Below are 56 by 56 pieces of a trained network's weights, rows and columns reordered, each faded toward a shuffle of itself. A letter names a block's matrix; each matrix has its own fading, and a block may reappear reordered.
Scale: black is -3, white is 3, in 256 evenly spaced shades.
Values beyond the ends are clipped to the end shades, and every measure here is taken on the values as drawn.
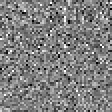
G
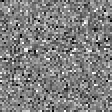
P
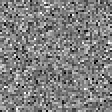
G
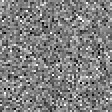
G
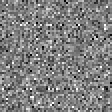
P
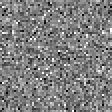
P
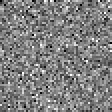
P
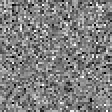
G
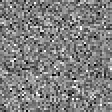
G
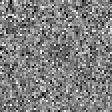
G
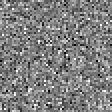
P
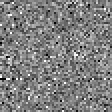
P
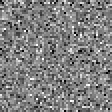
P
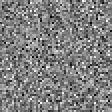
G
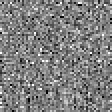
G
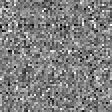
P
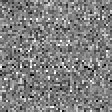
P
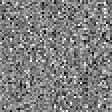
G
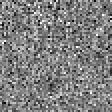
G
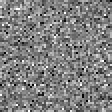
P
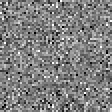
G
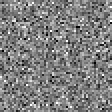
G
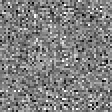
G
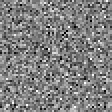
G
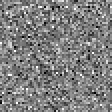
P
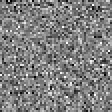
G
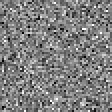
G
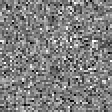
G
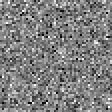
P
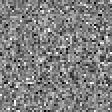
P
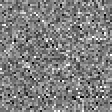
P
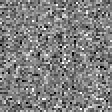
G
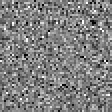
G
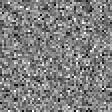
G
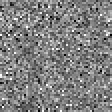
P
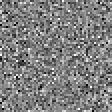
G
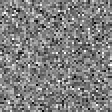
G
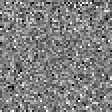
P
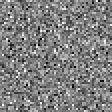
G
